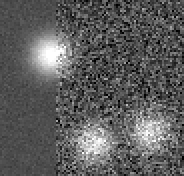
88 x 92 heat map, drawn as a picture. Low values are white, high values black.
Most values sit high, with a long tail of low ones. The left part is calmer, up to a seam about 30% of the way across. The halves do not mirror each other. Three dips sink into the field.
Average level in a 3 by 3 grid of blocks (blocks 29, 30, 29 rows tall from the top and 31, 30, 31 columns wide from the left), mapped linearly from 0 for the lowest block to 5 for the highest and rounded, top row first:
245 | 344 | 501
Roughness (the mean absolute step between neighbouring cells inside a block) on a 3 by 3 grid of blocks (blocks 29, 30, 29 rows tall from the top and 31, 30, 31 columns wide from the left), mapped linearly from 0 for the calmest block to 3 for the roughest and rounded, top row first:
0 3 3
0 3 3
0 3 3
